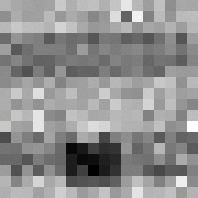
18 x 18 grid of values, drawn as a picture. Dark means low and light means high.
No single row or column stands out from its neighbours. In the bottom middle lies a patch that is lower than the rest. The ninth with the lowest average is the bottom middle. Horizontal stripes repeat 2 times down the table.
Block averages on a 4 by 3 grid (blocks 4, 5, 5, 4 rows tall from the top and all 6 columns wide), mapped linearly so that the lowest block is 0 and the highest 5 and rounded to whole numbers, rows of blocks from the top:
555 | 334 | 444 | 404
